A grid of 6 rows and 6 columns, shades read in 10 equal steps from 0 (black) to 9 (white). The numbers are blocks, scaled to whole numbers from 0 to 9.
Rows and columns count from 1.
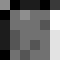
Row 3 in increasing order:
1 3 4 4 4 9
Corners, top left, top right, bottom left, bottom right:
5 2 0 8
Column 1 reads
5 0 1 1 1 0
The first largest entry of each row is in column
1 6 6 6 6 6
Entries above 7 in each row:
0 1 1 1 1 1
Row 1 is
5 0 1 1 0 2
